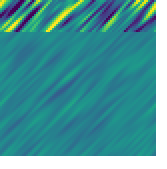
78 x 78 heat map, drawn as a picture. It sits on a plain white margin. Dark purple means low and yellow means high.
Streaks slant up to the right. Neither half mirrors the other. No overall slope runs across the table. The bottom part is calmer, past a seam about 20% of the way down. The distribution is heavy-tailed on both sides.
